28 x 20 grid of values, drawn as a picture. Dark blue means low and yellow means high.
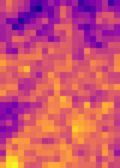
Odd rows or columns: none. Slope: up to the bottom. Stripes: none.
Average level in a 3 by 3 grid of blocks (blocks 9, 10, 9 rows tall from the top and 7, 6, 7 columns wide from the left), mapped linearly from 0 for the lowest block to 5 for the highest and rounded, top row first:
0 1 0 | 3 4 4 | 4 5 4
